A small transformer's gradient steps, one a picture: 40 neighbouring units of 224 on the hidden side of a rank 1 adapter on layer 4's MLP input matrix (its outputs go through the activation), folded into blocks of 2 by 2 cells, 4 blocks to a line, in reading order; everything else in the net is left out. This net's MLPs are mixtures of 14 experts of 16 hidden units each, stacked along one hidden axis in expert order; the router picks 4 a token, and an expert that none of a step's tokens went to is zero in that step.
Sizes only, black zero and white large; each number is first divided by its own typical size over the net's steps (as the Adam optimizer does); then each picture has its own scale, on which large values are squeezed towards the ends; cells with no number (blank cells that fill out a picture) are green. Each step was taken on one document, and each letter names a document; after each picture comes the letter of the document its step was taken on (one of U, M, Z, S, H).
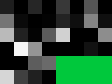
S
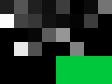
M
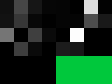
M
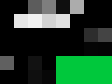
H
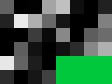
H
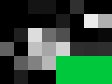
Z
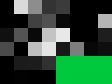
Z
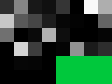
M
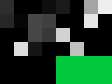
M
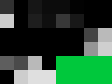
H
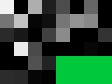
S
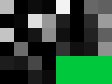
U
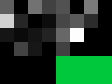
S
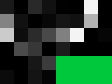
S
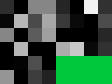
U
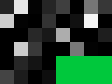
M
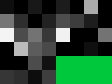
S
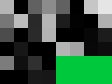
U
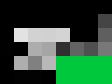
Z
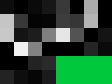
S
